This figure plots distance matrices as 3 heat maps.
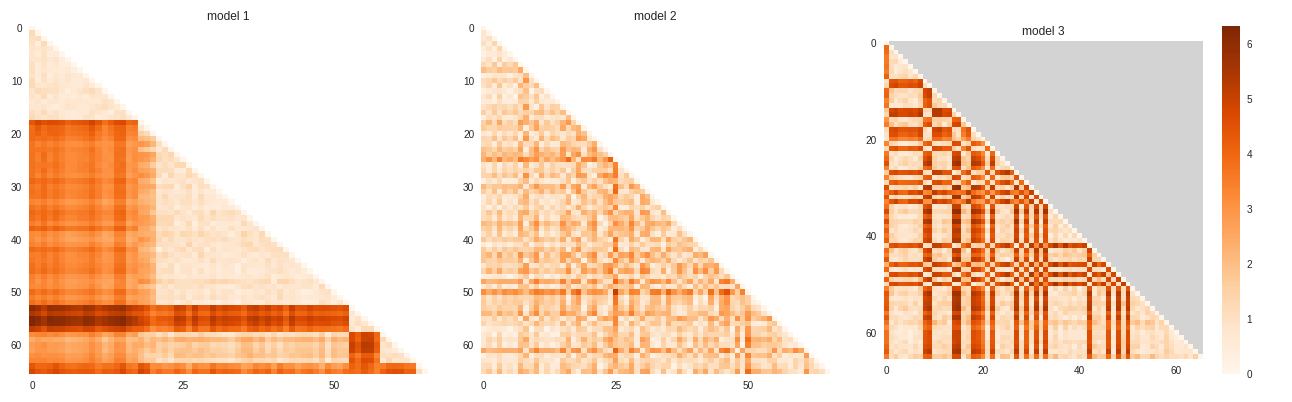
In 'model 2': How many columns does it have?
66
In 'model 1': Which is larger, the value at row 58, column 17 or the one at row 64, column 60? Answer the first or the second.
the second
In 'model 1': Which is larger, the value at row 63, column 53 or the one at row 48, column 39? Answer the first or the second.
the first
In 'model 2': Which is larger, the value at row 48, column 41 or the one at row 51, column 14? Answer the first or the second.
the first
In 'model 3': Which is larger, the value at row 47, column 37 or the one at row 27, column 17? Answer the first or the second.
the second
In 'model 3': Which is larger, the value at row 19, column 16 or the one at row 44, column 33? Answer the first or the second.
the second
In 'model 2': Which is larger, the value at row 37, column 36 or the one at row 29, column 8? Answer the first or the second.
the second
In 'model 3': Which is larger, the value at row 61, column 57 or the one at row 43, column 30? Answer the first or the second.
the second
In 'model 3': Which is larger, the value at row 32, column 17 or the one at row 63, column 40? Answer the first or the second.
the first
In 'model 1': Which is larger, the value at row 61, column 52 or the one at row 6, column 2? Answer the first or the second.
the first
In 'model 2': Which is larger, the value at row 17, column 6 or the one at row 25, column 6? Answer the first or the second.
the second
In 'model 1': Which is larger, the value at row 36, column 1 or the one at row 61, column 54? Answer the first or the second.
the second
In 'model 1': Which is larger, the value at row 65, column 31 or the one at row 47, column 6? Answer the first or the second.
the first
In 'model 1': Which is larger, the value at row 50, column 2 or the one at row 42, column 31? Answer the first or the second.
the first
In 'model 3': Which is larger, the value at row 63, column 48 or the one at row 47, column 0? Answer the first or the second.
the first
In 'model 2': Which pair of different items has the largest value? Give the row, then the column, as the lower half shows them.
50, 25
